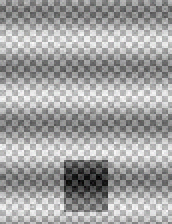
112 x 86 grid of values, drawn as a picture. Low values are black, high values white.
Stripes: horizontal, repeating 4 times. Ninth with the lowest average: bottom middle. Slope: none. Odd patch: lower, in the bottom middle.
